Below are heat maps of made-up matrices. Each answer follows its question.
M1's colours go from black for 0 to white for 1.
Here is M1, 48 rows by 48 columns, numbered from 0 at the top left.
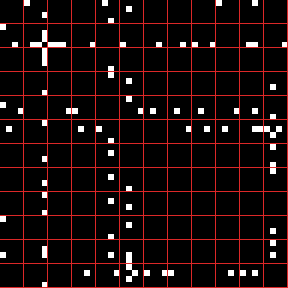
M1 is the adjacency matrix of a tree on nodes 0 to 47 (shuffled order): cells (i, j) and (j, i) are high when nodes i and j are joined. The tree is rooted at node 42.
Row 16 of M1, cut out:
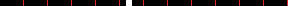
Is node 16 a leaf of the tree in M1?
yes
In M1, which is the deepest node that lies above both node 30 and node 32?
7
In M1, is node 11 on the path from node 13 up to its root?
no
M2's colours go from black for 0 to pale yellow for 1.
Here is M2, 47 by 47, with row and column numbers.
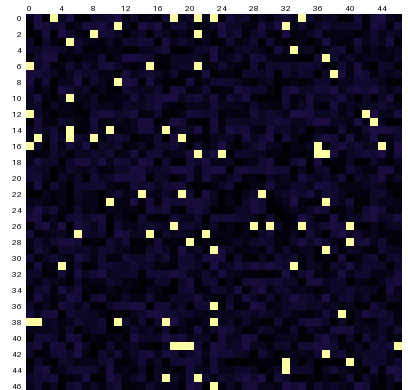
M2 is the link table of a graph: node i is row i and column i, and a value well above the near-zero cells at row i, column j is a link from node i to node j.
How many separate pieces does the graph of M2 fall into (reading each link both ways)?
5
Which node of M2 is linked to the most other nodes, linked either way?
node 0
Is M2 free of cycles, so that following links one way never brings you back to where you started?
yes
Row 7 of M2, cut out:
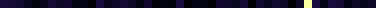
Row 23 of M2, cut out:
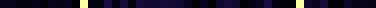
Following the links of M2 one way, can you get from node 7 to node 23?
yes
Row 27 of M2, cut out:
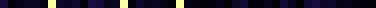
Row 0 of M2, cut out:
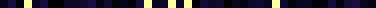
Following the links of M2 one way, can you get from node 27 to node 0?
yes
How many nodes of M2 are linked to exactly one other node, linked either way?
5
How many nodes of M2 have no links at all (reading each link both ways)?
3
